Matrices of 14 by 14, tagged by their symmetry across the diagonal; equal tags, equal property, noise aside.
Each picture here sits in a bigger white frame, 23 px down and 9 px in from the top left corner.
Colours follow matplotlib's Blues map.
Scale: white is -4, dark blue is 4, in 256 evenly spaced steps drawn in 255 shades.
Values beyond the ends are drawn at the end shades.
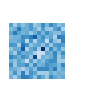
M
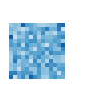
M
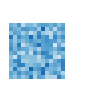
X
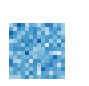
M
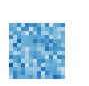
X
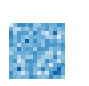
M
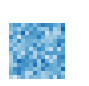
X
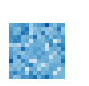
M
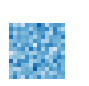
X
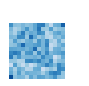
M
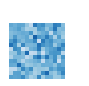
X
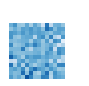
X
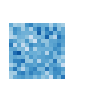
M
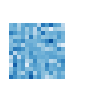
X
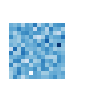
X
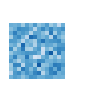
M
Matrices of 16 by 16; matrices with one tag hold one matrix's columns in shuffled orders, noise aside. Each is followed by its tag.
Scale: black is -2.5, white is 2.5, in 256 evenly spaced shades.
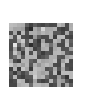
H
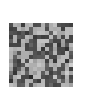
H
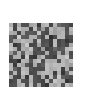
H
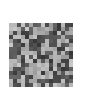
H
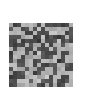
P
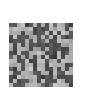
H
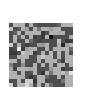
P
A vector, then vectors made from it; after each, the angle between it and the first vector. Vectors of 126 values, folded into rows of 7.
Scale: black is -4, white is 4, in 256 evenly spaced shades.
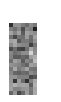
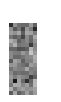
nearly parallel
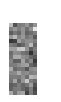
nearly opposite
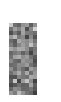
nearly opposite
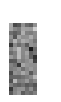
partly opposed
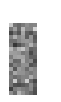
nearly opposite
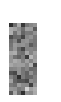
partly aligned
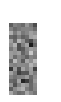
partly aligned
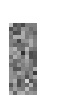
partly opposed
